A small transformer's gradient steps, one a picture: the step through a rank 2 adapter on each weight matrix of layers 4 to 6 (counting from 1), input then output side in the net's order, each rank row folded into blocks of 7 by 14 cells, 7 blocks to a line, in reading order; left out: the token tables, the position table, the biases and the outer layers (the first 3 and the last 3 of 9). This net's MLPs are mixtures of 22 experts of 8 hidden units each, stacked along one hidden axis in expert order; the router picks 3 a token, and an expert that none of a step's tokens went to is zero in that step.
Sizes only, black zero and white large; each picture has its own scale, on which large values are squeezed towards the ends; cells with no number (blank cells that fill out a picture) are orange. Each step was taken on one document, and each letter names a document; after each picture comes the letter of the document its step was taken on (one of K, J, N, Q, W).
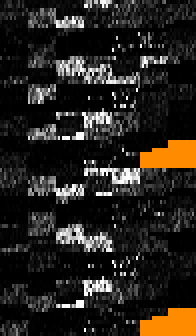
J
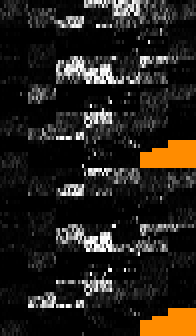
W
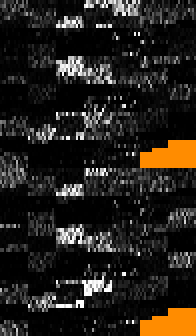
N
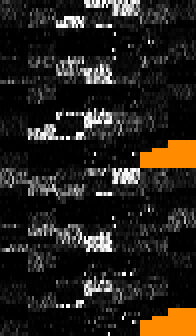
N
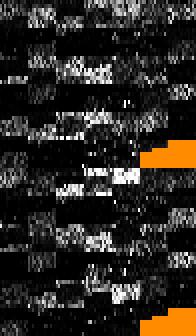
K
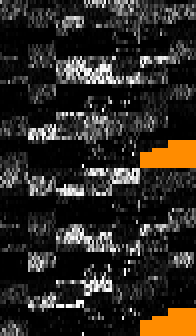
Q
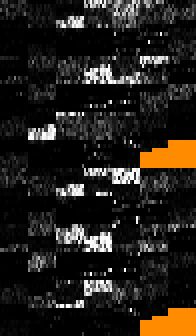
W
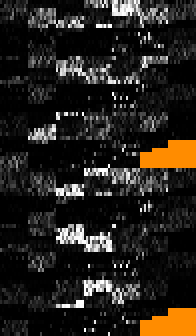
J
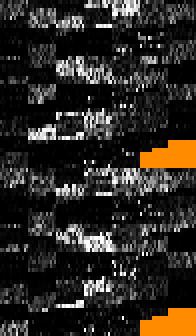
J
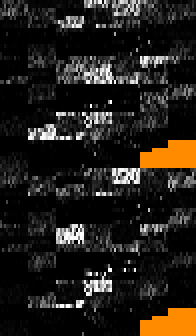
W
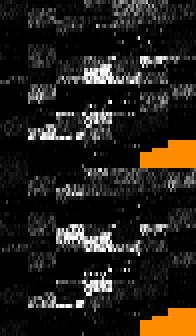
W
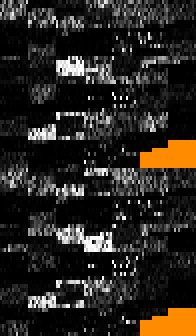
J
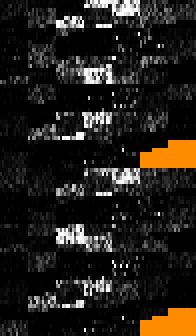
J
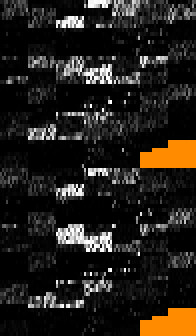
W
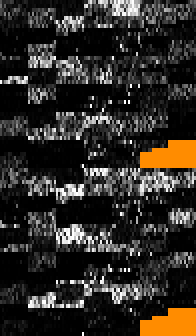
K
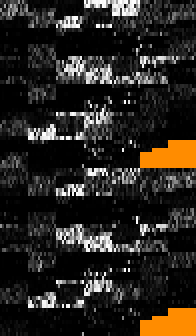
W
